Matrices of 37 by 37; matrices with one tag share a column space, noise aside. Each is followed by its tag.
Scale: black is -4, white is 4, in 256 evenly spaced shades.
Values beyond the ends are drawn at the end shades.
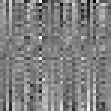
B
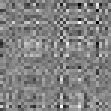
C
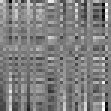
B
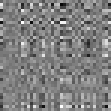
C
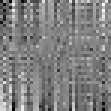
B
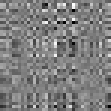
C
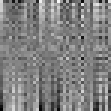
B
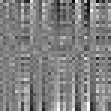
B
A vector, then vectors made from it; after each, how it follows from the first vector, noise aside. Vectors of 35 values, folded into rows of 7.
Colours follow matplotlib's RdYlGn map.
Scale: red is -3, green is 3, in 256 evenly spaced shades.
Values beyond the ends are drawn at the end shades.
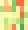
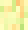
shrunk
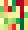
scaled up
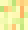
shrunk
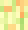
shrunk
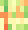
wrapped around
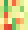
reversed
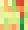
copied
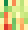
reversed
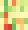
reversed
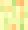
shrunk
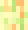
shrunk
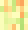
shrunk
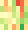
copied
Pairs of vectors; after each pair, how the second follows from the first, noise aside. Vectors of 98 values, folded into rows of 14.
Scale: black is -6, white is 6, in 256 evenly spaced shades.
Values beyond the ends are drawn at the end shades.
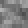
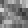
scaled up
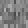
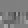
partly zeroed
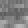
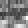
scaled up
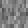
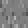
partly zeroed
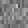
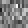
scaled up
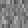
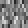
scaled up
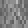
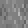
partly zeroed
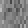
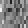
scaled up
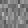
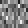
scaled up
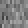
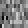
scaled up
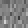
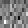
scaled up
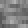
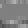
partly zeroed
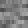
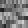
scaled up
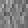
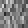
scaled up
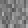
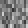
scaled up
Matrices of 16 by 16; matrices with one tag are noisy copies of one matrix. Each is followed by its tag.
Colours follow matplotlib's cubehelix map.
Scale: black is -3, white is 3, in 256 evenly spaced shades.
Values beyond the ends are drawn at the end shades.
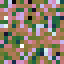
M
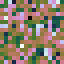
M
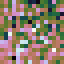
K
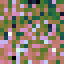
K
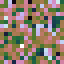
M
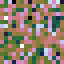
M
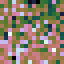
K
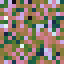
M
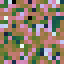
M
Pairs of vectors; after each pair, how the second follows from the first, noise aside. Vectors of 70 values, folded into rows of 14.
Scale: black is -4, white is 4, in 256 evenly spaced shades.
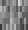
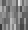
copied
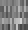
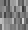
shuffled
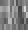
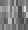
copied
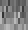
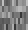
wrapped around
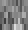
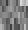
wrapped around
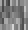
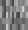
wrapped around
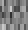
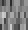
wrapped around
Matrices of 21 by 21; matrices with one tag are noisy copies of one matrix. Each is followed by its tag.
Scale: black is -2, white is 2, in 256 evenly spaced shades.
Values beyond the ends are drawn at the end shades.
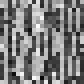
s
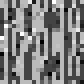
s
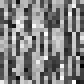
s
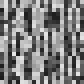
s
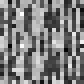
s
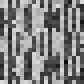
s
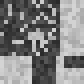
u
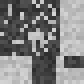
u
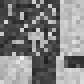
u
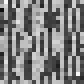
s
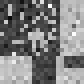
u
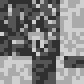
u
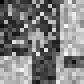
u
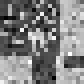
u
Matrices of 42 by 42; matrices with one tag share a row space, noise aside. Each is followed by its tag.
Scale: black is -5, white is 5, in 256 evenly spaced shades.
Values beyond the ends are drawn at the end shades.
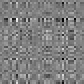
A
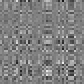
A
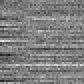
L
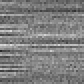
L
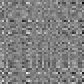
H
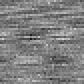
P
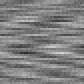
P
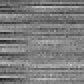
L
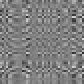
H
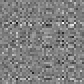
A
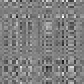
A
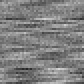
P
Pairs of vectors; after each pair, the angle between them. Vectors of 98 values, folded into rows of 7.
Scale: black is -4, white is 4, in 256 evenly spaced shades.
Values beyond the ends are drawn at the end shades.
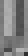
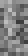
partly aligned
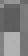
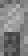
nearly opposite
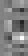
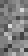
partly opposed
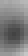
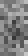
partly aligned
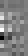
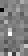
orthogonal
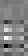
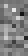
partly aligned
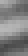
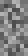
orthogonal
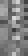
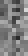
nearly opposite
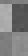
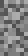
orthogonal
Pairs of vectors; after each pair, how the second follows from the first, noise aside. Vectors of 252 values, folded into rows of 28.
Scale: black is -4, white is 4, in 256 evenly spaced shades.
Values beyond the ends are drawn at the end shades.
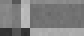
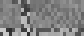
sign-scrambled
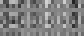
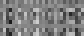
reversed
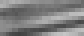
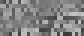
sign-scrambled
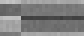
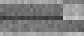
reversed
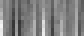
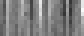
reversed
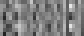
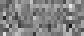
sign-scrambled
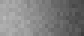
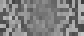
sign-scrambled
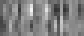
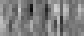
negated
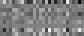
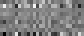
reversed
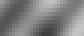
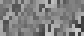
sign-scrambled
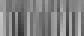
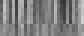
reversed
